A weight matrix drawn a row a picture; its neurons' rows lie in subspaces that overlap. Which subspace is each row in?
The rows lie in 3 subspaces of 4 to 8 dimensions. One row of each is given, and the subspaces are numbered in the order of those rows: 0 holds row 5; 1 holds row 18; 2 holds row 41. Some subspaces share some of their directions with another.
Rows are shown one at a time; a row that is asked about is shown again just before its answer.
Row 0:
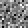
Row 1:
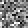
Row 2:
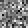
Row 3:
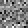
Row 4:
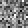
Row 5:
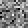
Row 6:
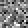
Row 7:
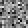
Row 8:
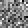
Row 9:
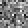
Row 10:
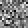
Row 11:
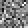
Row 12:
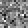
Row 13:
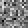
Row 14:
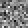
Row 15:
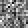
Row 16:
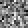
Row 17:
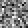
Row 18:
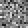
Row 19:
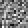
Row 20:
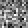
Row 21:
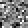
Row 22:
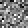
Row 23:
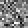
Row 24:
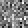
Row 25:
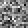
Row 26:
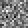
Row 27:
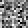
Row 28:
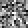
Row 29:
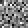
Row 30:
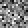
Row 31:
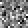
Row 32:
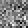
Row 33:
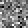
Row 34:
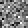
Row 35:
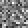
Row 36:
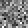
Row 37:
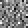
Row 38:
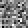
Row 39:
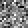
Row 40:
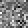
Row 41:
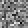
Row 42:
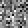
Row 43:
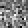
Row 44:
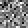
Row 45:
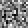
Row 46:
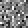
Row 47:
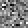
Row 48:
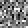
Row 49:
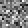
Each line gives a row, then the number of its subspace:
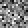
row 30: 1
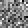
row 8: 0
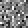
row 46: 0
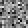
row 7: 1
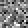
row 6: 1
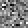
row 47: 1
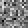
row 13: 1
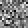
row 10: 2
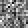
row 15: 1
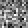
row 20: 2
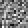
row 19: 2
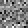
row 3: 1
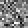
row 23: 2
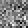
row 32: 0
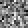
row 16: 1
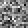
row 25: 0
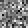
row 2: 0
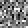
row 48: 0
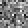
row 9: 0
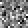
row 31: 0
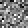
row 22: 1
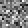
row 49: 1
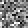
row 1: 2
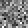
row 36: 0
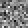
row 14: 0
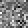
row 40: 0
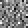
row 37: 0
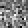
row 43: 2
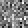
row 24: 0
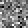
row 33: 1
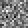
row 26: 0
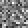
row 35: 1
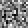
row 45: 2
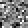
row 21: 1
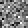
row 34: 2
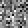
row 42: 2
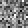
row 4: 0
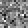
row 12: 0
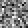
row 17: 1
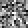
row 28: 1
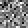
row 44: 0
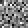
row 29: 0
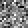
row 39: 1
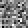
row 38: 1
